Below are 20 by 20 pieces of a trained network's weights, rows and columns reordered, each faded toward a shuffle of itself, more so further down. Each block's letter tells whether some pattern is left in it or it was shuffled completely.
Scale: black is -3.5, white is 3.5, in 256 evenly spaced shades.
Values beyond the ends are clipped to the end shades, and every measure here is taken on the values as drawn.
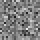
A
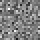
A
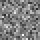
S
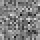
A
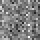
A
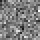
S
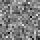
S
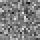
S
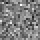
S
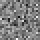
S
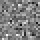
S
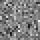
S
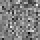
A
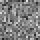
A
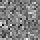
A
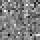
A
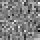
A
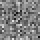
A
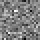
A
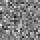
S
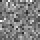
S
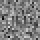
A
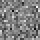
A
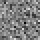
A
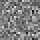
A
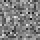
S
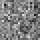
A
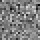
A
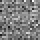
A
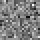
S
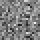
A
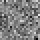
S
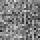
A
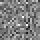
A
